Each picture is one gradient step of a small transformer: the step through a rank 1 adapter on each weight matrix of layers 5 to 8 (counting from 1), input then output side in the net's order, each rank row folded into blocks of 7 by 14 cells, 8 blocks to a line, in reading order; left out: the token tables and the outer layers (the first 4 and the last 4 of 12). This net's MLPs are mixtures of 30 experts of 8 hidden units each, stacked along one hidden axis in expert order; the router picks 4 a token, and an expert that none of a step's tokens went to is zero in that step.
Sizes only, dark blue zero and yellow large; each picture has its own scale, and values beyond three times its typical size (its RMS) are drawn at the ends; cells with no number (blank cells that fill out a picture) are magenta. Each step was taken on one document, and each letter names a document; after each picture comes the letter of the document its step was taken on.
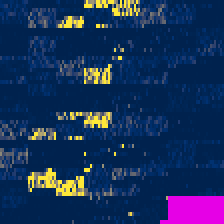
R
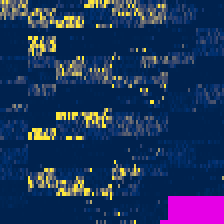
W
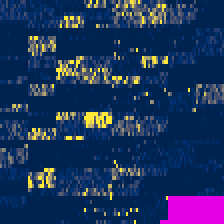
W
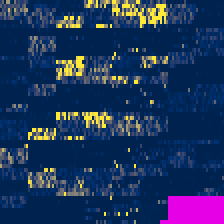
W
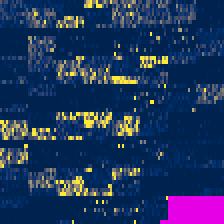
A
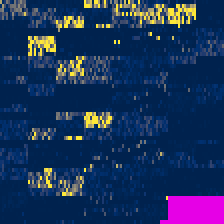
A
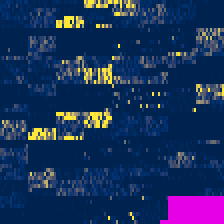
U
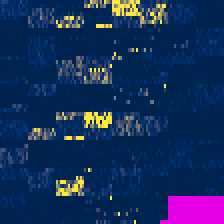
W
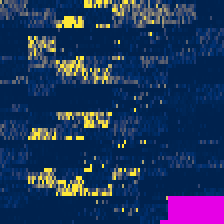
A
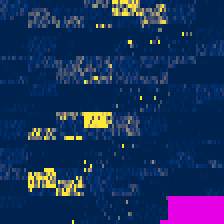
R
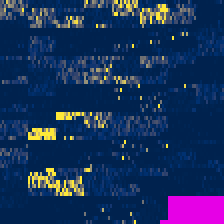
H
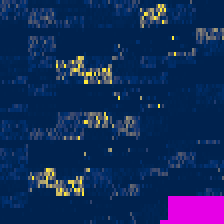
U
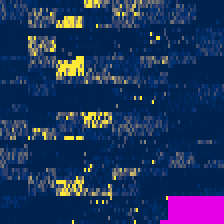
A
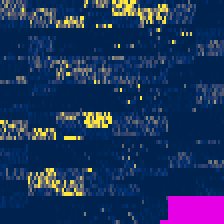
H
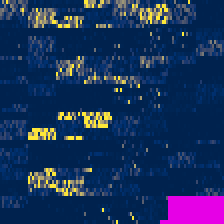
H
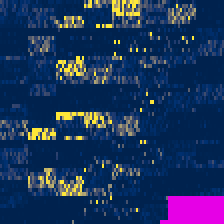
A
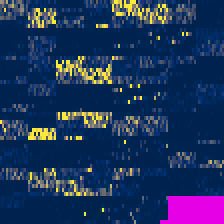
H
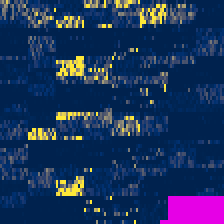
W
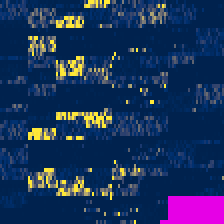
W
